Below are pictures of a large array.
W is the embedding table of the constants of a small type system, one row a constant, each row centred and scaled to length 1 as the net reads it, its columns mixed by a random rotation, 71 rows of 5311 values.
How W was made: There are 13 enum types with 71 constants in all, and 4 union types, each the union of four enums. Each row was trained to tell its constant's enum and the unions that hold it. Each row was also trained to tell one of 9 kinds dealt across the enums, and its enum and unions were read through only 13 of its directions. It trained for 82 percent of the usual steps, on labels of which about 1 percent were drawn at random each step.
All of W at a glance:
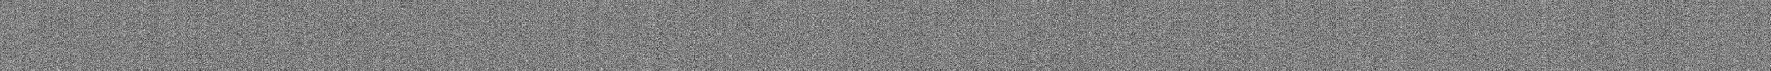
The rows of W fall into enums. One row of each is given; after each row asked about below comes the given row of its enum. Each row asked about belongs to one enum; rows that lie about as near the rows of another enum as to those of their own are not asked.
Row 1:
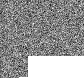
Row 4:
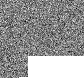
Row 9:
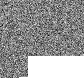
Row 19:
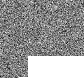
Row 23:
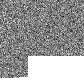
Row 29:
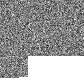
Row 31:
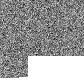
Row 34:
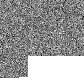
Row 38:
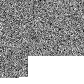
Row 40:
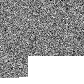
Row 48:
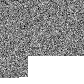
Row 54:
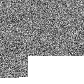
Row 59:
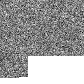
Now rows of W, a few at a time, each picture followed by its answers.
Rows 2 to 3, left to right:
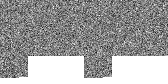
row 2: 48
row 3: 1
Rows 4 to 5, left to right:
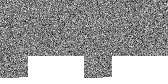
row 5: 1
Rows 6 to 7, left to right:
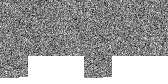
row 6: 31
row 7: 23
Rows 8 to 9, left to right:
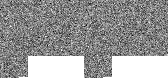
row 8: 19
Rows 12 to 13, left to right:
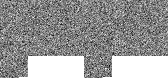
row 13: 34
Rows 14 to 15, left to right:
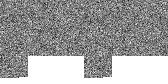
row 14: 54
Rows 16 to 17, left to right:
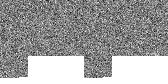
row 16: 31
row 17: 23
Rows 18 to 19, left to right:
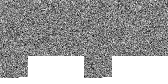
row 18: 9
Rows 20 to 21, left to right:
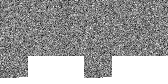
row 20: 48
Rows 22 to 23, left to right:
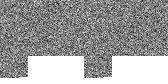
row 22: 34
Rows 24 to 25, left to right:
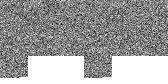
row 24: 34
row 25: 59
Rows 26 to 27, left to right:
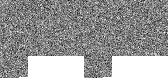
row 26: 31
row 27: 23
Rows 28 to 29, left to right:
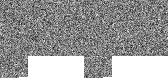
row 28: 38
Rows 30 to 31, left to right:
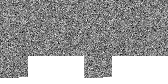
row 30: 1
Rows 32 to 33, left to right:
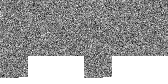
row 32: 19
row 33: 9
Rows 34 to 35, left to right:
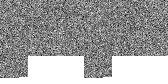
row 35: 34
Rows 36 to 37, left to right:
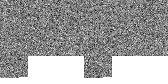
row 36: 23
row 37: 48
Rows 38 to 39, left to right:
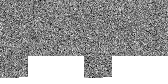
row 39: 59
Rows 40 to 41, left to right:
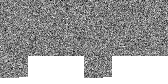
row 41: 23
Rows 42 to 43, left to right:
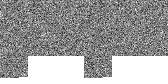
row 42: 19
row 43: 19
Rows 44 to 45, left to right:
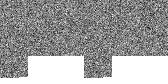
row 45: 48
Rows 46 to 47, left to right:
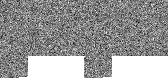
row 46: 38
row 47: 54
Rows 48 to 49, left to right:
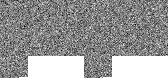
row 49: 48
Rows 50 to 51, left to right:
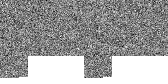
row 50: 31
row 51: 9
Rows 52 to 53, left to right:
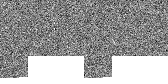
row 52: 48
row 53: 31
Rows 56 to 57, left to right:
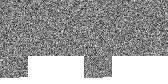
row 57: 23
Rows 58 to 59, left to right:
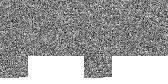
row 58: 54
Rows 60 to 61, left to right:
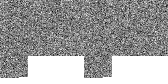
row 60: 34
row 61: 19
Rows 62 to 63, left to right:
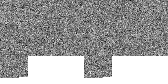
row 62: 9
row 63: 31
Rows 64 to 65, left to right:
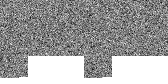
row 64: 4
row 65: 40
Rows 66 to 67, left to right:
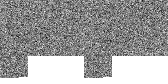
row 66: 9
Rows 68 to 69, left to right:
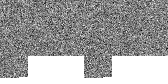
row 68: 19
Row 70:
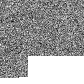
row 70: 54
